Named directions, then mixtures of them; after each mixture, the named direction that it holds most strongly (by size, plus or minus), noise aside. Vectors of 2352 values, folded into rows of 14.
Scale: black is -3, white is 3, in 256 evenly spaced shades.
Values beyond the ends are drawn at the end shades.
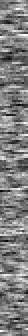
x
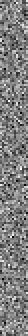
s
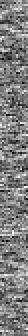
x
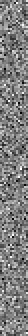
s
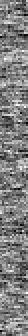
x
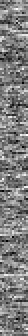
x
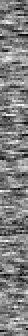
x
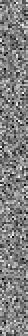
s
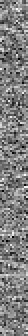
s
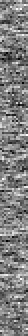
x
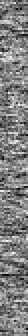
x
